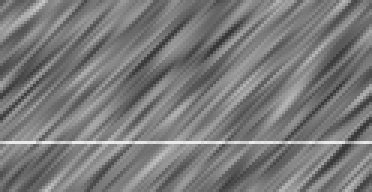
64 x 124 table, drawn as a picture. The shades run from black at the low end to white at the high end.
Row 48 stands out from the rest. Streaks slant up to the right. Overall the values sit about 50% of the way up the scale. No overall slope runs across the table. The halves do not mirror each other.
